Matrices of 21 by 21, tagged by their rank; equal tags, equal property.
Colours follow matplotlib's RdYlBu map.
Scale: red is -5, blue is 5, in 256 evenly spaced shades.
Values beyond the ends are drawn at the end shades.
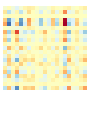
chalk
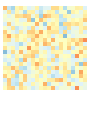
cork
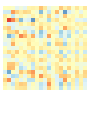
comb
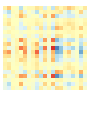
chalk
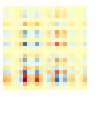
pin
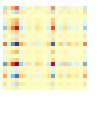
pin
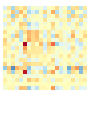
comb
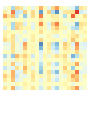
chalk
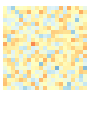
cork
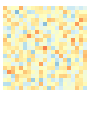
cork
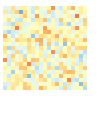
cork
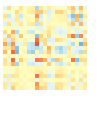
comb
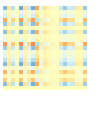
pin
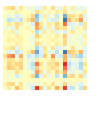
chalk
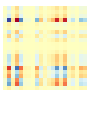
pin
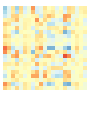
comb
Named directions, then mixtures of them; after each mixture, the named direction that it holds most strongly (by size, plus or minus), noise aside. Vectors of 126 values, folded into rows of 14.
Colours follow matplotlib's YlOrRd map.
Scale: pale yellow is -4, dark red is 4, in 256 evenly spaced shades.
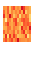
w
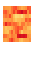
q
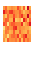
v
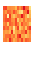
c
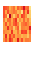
c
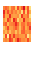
w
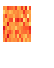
v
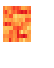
q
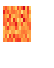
v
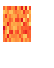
v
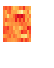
q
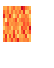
w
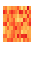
v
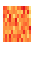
c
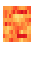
q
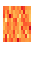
w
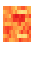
q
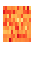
c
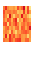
c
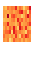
c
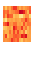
q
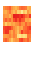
q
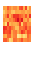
q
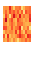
w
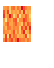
w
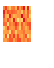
v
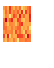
w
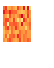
v
